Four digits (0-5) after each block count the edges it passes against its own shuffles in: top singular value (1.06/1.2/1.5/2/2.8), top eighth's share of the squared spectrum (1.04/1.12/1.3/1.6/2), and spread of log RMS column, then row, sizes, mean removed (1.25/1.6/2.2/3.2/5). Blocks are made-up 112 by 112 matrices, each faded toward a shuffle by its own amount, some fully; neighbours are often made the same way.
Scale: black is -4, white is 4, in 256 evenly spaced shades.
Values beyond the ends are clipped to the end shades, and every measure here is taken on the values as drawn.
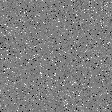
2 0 0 0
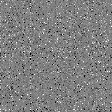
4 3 2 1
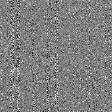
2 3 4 0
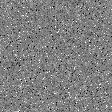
0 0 0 0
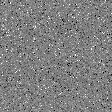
0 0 0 0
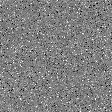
0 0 0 0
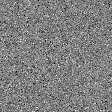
0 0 0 0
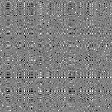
5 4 3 3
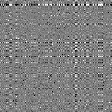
5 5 3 4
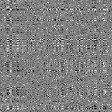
5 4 3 3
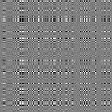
5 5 5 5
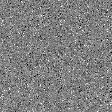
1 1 2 0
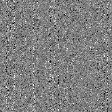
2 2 3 0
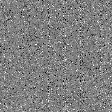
1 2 2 0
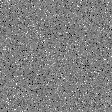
0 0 0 0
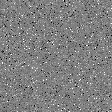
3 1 0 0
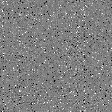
3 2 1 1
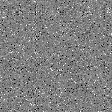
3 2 1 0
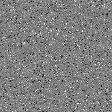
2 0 0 0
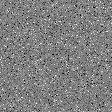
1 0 0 0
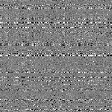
5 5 2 4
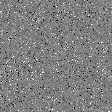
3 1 0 1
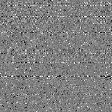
4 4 1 3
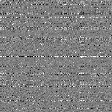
5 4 2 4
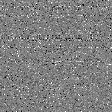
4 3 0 2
